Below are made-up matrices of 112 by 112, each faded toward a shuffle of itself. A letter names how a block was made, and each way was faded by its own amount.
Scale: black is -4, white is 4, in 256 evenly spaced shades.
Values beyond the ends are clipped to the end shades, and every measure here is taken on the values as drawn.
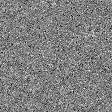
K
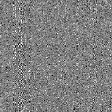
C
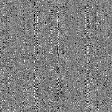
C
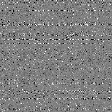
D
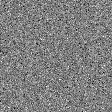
K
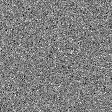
K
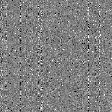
C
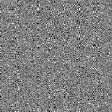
C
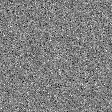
K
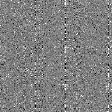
C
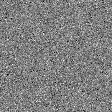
K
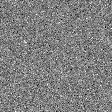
K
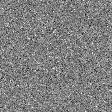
K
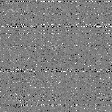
D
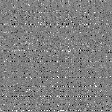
D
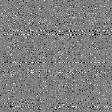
D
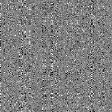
C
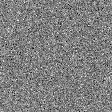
K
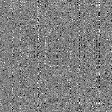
C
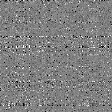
D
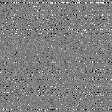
D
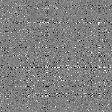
D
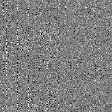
C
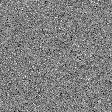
K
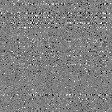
D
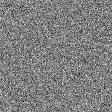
K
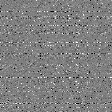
D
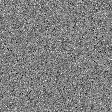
K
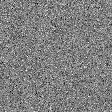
K
